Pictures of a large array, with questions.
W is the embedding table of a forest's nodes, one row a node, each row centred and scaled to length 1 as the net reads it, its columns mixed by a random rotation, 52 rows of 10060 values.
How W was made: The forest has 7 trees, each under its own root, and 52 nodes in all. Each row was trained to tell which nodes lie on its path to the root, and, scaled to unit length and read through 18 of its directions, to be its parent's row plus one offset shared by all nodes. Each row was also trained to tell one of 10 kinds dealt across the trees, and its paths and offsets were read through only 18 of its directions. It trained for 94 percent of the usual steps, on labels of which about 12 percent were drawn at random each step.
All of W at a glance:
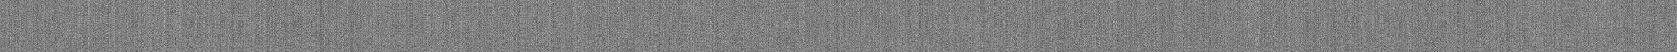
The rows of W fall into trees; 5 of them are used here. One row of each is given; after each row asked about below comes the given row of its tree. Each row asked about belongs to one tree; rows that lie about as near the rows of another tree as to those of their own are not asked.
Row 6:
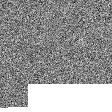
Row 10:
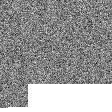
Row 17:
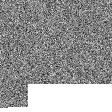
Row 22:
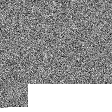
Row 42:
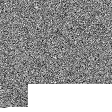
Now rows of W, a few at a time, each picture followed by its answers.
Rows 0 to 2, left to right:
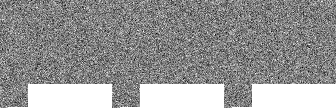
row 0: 22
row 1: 10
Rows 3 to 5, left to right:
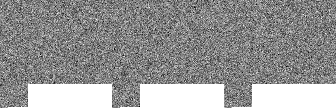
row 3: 22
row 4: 22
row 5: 42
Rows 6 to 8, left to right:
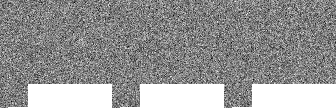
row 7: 10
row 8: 10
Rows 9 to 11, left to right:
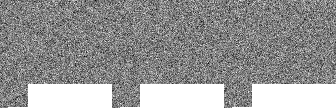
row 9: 22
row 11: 10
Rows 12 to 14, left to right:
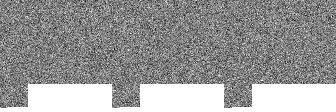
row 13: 22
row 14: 10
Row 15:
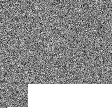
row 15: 42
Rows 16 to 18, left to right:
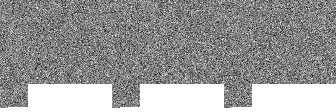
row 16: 22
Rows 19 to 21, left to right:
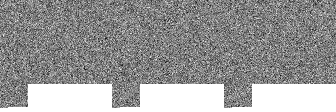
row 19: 17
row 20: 22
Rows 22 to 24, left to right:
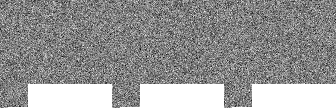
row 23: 42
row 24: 22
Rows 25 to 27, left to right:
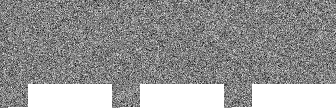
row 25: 22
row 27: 22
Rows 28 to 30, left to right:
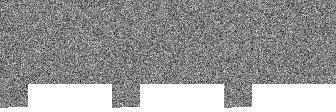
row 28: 17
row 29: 10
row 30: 42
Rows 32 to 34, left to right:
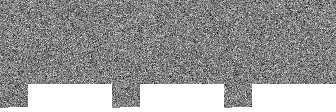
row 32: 10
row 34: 22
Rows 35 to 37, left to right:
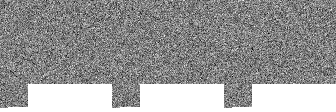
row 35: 6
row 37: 10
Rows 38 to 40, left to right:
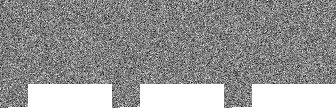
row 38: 10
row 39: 10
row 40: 6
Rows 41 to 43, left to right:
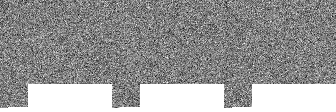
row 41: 6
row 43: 10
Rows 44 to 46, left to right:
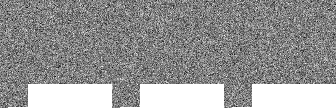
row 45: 42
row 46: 17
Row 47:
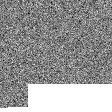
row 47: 22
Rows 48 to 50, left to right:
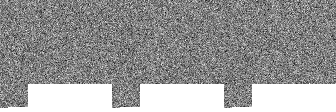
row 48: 10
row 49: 17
